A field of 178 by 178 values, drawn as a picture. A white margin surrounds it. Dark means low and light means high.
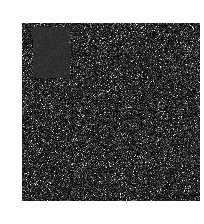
There are no regular stripes. On average the colour sits 20% of the way up the scale. The top left is the smoothest part. No overall slope runs across the table. An odd patch, calmer than its surroundings, sits in the top left.
